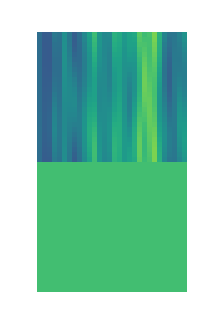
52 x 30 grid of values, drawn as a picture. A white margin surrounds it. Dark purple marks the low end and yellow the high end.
The table splits into 2 rows of 1 panel. Panel 1,1: middling, streaked downward, strong in contrast. Panel 2,1: high, flat.
